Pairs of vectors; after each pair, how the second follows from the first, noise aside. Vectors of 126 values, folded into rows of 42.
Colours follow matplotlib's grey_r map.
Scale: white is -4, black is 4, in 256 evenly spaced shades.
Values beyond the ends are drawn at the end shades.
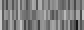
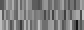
sign-scrambled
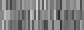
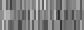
copied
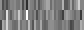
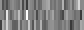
copied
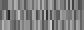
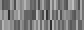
sign-scrambled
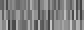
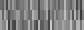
copied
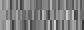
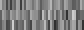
sign-scrambled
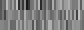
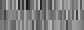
copied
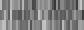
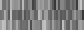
copied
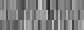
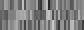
sign-scrambled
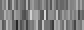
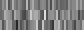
copied
